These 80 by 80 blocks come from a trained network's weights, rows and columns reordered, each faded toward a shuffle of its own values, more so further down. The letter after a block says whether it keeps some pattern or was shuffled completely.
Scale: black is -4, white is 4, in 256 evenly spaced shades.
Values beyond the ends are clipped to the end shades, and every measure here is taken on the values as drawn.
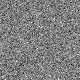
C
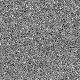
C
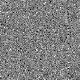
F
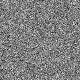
C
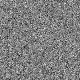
C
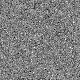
C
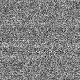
F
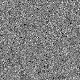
F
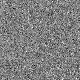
C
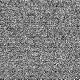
F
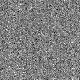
F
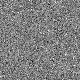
C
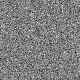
C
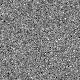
C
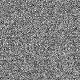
F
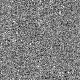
F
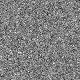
C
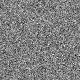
C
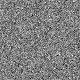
C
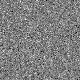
F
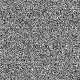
F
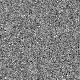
C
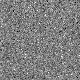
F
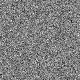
C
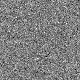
C
